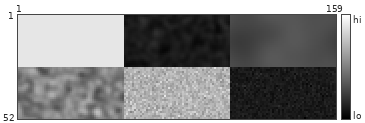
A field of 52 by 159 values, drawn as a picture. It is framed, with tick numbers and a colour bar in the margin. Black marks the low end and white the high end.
The table splits into 2 rows of 3 panels. Panel 1,1: very high, flat. Panel 1,2: very low, blotchy, faint in contrast. Panel 1,3: low, smooth, faint in contrast. Panel 2,1: middling, blotchy. Panel 2,2: high, fine-grained. Panel 2,3: very low, fine-grained, faint in contrast.
